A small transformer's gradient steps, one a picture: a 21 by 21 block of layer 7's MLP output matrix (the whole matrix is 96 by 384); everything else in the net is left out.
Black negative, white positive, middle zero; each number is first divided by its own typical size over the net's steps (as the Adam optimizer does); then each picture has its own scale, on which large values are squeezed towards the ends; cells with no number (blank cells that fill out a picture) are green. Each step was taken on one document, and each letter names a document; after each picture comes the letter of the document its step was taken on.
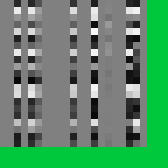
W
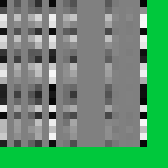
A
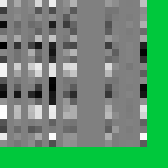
A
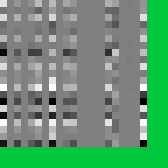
A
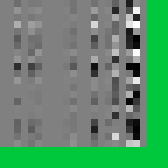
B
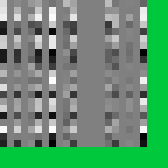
A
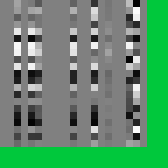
W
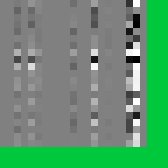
B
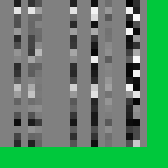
W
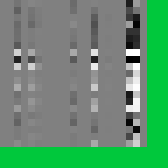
B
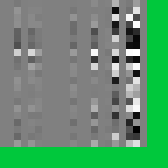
B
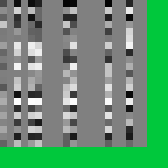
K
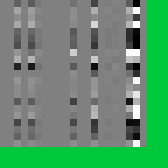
B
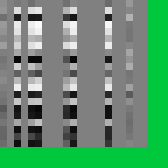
K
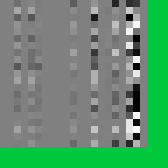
B
